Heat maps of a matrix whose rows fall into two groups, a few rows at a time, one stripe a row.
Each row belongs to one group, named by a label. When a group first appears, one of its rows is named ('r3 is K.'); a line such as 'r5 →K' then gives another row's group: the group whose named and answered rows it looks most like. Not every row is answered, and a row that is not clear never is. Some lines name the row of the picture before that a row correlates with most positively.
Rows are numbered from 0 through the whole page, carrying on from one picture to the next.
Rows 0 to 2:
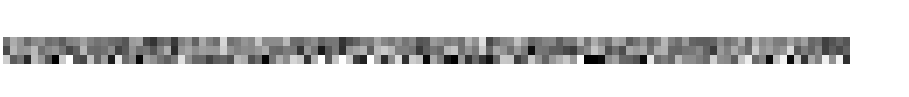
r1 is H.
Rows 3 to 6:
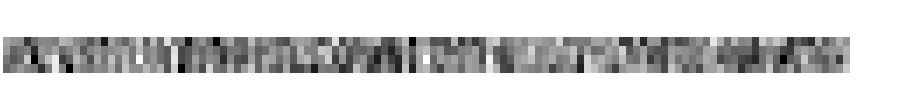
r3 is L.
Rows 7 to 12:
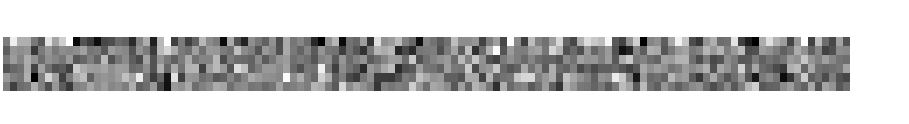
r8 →L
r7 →L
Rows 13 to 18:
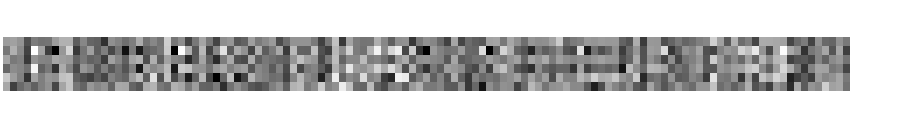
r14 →H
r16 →H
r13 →L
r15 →L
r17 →L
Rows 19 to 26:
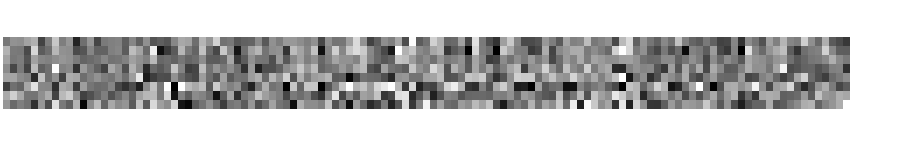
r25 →L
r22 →L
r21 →L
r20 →L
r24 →H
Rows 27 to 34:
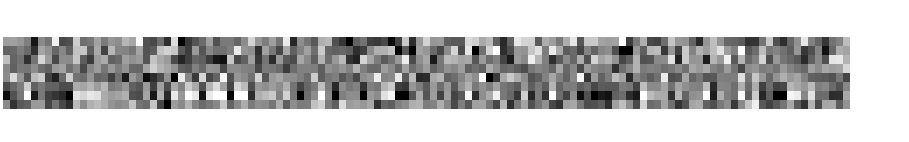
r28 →L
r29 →L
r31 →H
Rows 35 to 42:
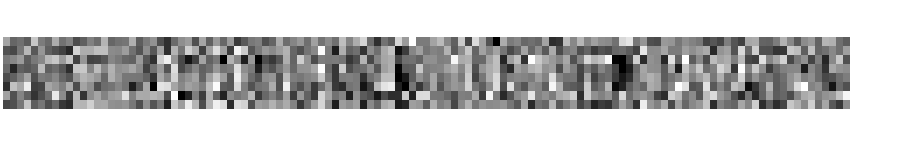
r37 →L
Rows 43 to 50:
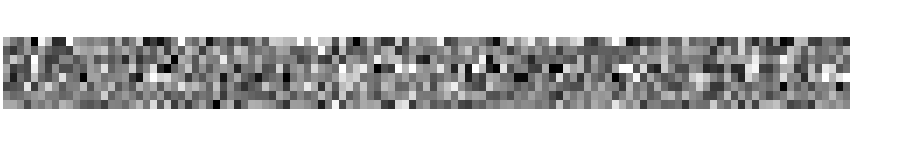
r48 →H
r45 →H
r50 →L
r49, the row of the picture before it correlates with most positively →35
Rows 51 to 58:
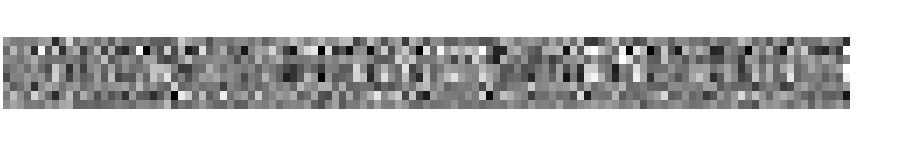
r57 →H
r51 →H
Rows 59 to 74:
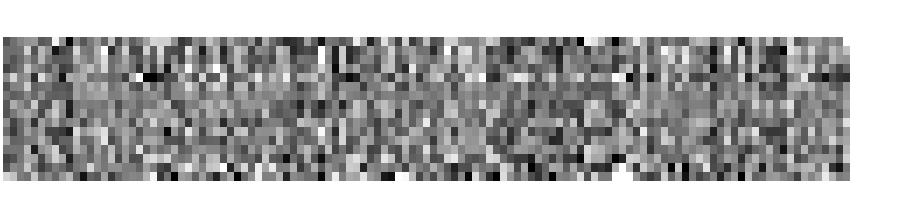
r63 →H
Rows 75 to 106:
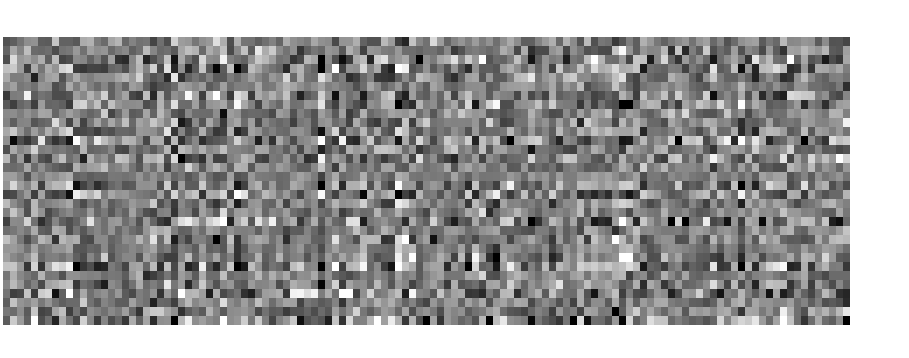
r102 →L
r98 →L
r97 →L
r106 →H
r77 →H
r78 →L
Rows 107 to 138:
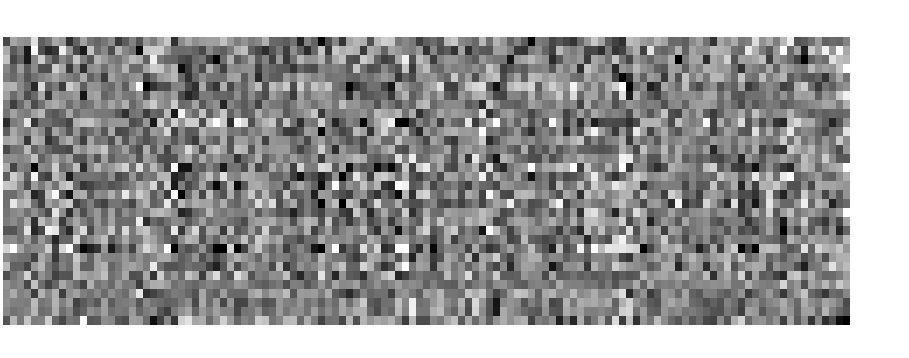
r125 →L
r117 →H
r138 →H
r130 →L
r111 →L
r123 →L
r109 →L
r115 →H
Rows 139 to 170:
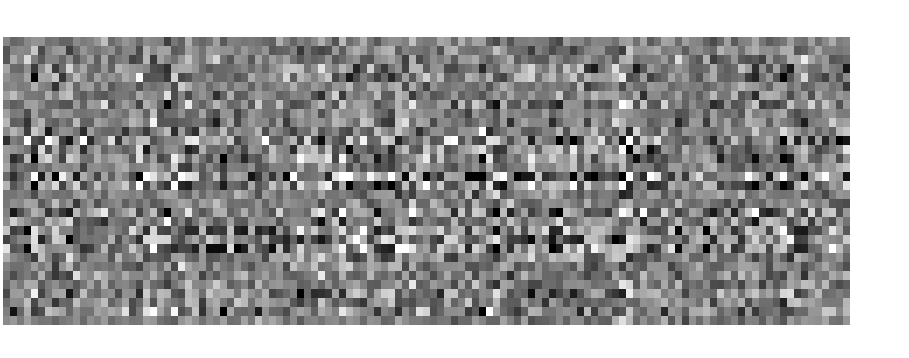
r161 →H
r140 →H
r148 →L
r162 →L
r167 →H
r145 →L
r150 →H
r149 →H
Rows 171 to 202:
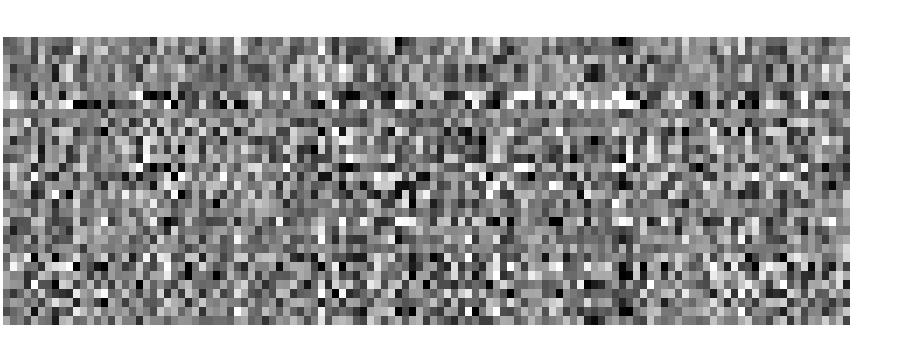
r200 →L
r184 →H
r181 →L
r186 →H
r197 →L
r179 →L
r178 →L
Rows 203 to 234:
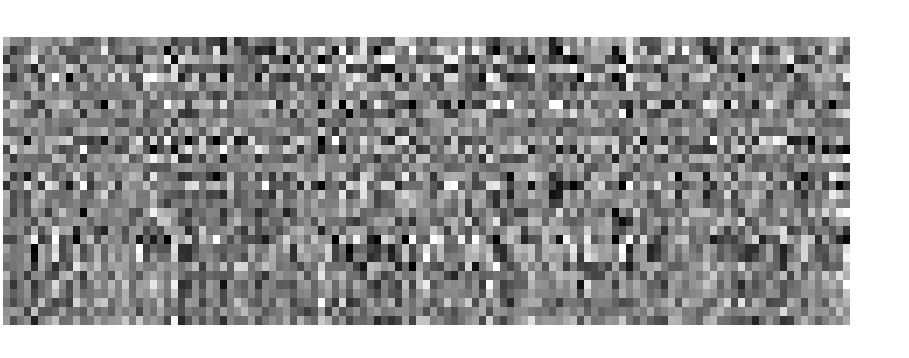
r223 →L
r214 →L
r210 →L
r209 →L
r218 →L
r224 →L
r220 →L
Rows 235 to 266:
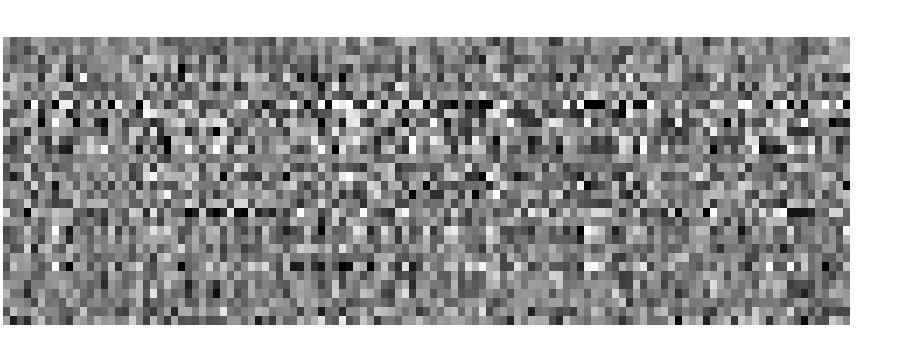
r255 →L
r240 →L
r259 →L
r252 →L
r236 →L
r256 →H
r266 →L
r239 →H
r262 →L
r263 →L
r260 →H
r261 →L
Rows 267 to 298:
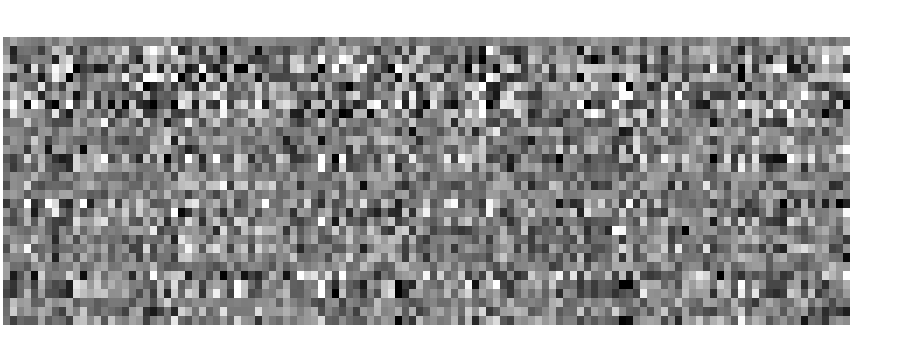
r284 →L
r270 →L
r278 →H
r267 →L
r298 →L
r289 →H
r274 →H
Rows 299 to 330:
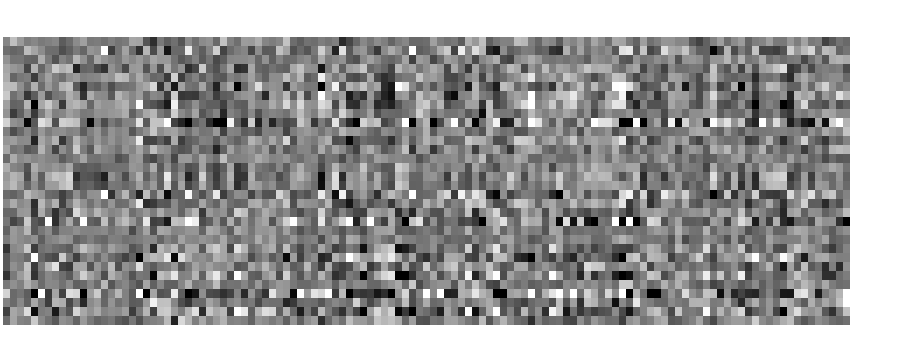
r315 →L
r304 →L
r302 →L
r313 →L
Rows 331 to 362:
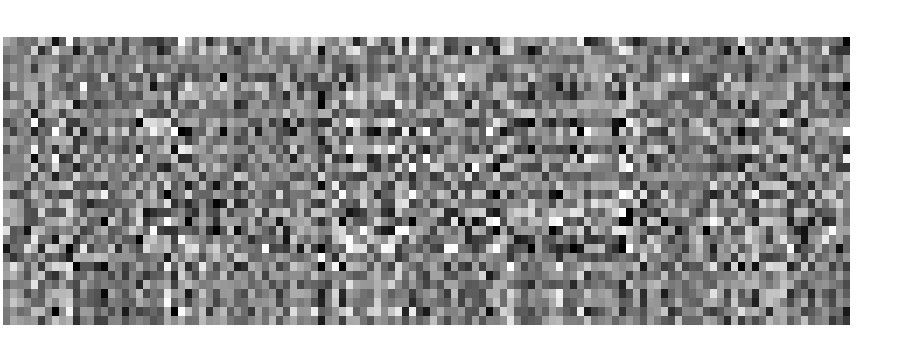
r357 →H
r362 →L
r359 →L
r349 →L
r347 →L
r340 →H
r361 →H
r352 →L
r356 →L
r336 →H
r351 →L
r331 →H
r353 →H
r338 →L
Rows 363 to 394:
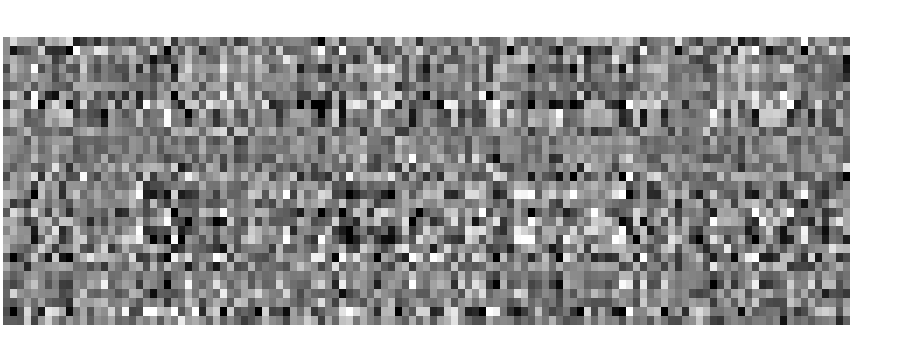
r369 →H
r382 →H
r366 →H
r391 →H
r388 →L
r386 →L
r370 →H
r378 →H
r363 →L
